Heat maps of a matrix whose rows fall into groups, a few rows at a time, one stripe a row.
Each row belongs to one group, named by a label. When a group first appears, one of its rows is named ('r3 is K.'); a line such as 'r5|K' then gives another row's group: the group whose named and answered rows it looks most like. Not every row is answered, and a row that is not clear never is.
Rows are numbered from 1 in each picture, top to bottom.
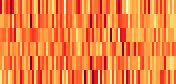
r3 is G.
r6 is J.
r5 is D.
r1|D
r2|D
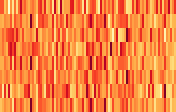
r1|J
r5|D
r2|D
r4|G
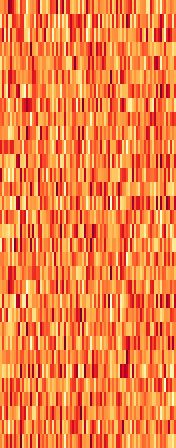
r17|J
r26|J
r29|D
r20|G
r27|J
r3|J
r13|J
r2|J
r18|D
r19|J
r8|G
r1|G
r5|J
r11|D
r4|D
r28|J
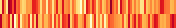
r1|G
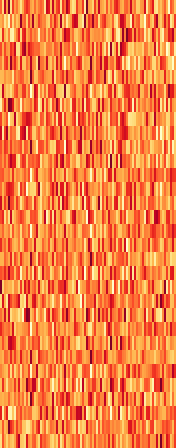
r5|D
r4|G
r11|D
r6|D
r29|D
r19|D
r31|G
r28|G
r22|G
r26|D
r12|G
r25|G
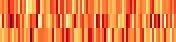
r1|G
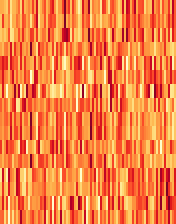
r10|D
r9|D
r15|J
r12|D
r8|G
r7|G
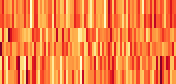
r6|G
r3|G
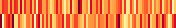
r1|D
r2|D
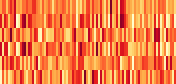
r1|G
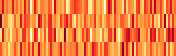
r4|J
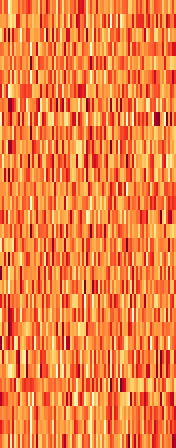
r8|G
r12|J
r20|J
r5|D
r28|G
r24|G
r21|J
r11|G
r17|D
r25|D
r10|D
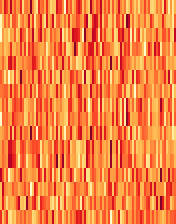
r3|J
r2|J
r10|D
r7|D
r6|J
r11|G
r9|J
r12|G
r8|J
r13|J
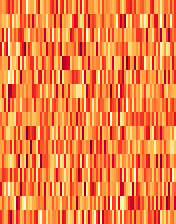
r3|J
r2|J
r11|D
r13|D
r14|J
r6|J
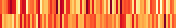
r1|G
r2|J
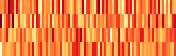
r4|J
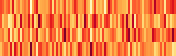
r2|J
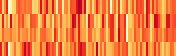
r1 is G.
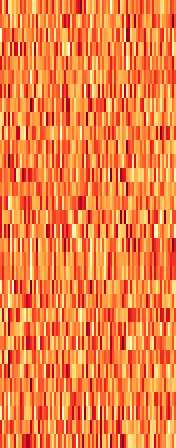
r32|G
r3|J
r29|J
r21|D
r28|D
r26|G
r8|D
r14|J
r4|D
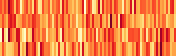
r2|G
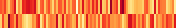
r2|G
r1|G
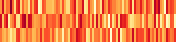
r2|G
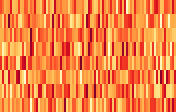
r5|G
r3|D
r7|J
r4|D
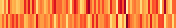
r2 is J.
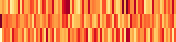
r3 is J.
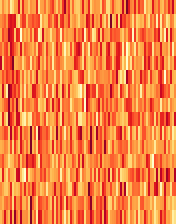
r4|D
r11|D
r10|D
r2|G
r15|D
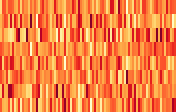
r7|G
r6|J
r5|D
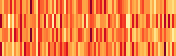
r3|D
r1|D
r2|J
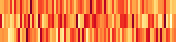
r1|D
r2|J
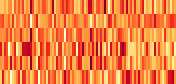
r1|D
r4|G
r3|D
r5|D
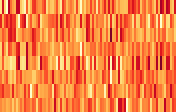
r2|G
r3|G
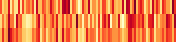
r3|G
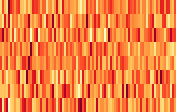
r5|G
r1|G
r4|D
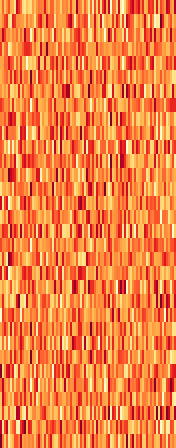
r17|D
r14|D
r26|D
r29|D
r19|G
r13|G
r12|G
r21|J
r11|J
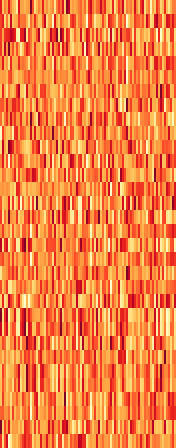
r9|D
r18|G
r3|G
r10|D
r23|G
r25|G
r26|J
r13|G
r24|G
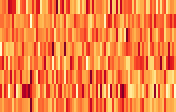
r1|G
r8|D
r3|J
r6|D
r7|G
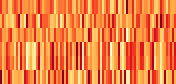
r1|J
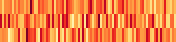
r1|D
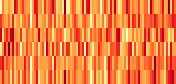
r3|D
